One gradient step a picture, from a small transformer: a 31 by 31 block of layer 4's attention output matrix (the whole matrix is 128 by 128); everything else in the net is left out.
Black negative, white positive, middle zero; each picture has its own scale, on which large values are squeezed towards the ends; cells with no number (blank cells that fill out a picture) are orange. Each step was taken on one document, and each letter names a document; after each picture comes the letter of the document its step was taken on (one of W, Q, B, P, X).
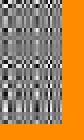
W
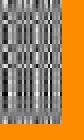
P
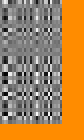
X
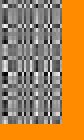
X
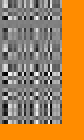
X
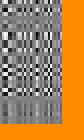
P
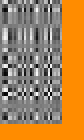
X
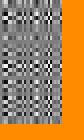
P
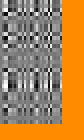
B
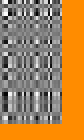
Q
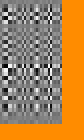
Q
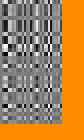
P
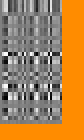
B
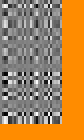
X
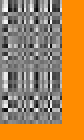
B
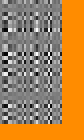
P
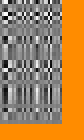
Q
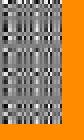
P
